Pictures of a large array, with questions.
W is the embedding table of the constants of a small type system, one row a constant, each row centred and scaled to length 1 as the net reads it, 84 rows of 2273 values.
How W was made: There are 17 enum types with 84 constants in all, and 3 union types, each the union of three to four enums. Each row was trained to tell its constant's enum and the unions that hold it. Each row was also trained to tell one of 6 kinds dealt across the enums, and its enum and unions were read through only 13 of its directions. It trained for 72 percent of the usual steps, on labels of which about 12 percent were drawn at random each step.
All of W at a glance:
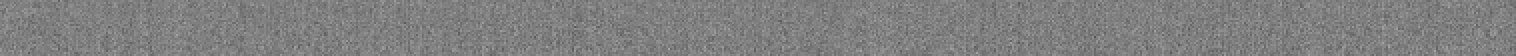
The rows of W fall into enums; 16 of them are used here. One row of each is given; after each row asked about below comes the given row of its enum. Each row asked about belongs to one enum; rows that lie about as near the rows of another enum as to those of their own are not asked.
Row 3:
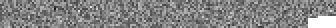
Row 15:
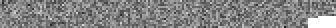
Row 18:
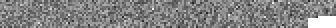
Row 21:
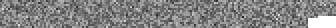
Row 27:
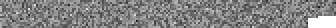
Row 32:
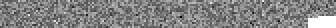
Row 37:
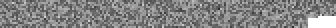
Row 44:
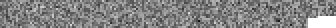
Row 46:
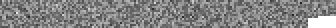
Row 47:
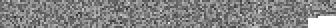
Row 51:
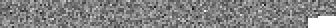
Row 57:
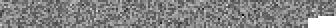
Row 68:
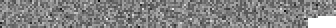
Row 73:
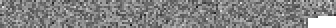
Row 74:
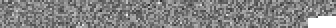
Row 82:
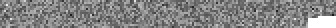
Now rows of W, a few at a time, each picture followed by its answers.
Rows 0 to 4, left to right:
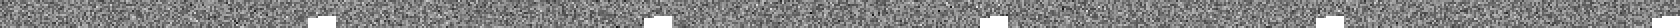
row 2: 68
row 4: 82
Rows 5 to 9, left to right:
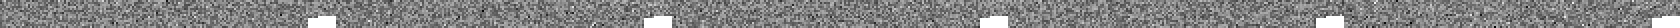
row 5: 46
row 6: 32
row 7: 44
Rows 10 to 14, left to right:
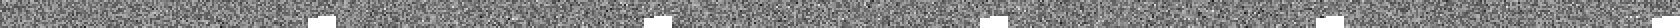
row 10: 51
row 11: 46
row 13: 3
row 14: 57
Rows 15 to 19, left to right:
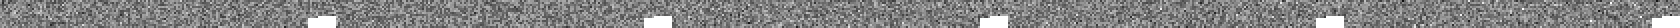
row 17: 46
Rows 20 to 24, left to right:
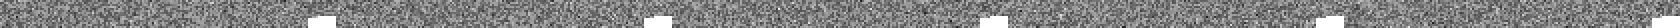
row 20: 57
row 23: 74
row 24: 68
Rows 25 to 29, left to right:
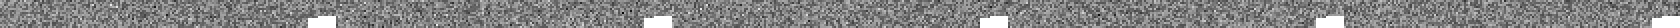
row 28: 15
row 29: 51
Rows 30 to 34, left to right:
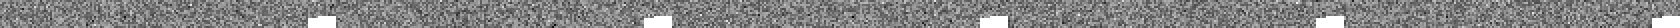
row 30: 73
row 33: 46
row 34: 51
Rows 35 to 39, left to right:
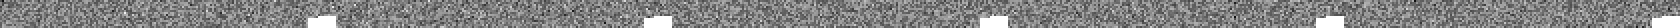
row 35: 47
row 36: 68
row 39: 51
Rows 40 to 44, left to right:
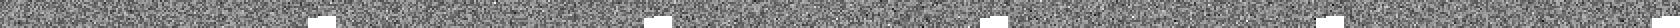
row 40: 44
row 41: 57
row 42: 27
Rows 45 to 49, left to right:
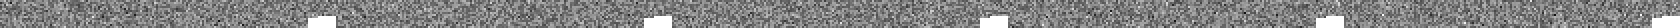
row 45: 21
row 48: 15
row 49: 15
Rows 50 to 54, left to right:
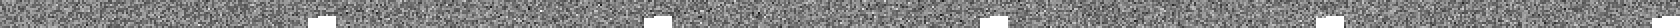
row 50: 82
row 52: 3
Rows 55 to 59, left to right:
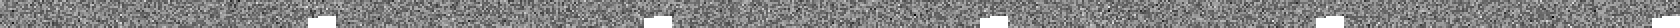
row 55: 74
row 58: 74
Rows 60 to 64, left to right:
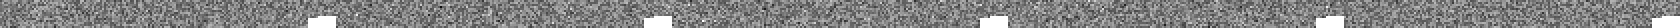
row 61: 32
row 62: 57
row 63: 82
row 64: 44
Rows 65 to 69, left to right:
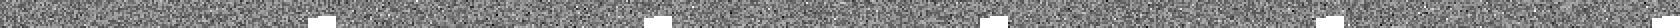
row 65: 44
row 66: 3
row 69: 32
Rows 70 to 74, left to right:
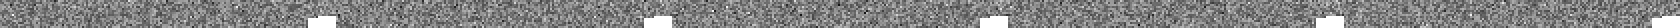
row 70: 32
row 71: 68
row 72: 74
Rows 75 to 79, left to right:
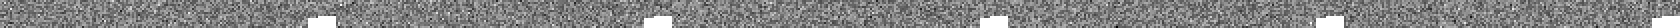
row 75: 74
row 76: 51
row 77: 82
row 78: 82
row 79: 46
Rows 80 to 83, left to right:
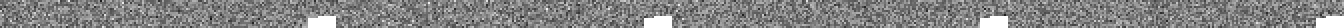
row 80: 37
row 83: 73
